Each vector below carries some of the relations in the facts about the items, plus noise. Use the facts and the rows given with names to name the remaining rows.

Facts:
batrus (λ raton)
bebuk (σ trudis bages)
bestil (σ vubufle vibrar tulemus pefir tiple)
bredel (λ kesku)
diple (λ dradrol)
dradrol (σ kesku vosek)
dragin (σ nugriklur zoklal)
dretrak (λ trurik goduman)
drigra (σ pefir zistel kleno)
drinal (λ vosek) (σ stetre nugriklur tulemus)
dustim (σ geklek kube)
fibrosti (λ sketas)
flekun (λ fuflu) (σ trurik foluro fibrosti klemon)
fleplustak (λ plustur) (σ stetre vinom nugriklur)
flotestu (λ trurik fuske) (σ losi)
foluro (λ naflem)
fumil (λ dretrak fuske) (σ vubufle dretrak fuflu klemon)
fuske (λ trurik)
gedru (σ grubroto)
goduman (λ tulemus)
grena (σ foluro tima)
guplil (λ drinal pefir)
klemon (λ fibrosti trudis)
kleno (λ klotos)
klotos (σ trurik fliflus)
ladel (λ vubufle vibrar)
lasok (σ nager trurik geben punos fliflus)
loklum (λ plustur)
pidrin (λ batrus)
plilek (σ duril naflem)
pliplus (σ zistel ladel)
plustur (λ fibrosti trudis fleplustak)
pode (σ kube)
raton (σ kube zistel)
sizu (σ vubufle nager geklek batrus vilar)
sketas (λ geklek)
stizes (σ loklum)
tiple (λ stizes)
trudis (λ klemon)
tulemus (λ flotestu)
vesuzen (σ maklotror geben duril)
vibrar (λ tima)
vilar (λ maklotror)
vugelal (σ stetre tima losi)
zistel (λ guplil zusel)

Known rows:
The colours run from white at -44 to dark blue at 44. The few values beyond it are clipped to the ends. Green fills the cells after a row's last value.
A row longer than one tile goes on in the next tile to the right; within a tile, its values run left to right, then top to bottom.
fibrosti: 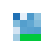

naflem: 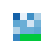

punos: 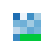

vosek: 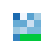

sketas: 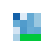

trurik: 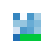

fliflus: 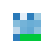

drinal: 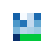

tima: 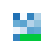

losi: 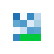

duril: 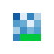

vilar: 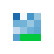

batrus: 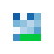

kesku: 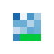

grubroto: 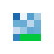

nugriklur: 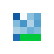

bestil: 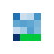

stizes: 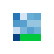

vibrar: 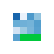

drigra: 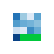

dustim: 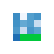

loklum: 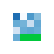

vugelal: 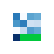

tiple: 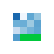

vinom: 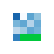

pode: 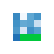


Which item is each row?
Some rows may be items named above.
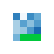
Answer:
klemon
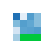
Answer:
fibrosti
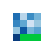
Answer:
vesuzen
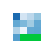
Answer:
zistel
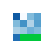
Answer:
nugriklur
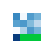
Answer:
grena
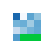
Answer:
tiple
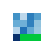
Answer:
lasok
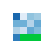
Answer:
pefir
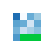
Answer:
guplil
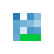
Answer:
kube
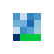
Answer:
klotos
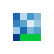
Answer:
plilek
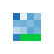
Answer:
vubufle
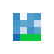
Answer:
dustim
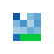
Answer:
nugriklur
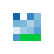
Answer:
pidrin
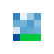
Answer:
fumil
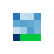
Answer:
bestil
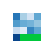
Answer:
pliplus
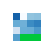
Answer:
tulemus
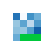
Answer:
trudis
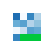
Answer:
tima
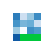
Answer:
raton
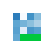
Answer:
kube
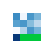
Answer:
grena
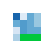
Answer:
sketas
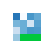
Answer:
plustur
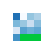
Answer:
fuske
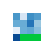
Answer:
flekun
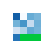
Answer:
stetre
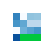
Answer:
flotestu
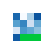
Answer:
fleplustak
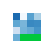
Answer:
goduman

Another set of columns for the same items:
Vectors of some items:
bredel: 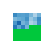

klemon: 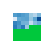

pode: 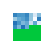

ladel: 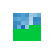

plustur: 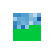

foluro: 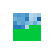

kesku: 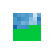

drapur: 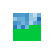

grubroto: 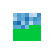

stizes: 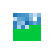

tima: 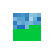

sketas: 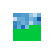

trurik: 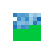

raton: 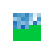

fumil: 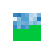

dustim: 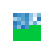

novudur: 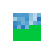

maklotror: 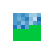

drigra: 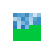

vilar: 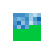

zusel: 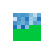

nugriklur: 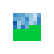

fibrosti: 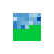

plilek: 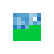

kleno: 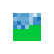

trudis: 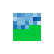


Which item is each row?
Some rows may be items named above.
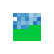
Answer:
trurik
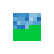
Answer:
tima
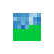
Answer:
vibrar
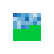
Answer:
flotestu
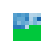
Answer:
foluro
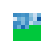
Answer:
geklek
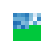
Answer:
kube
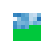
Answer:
fumil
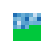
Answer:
vugelal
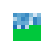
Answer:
zistel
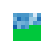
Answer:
vosek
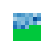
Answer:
trudis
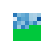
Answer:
klotos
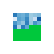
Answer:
lasok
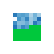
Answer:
trurik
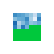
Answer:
dragin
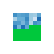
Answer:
geben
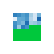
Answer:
sizu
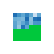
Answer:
losi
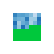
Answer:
stetre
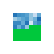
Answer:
tiple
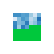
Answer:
bestil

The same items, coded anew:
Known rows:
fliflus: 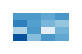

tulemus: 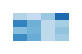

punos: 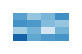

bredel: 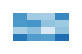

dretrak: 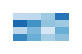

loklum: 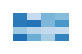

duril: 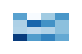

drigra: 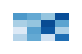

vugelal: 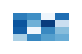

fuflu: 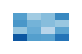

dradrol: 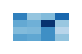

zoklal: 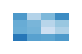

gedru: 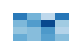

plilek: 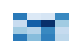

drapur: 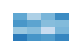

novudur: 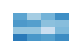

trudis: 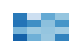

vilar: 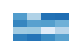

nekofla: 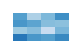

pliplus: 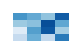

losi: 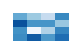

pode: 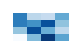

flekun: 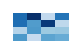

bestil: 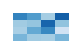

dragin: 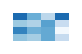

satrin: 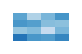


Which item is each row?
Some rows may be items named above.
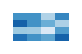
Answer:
foluro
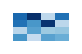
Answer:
flekun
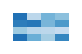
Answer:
loklum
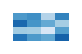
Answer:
foluro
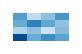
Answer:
geben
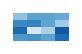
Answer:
tima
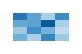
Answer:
sizu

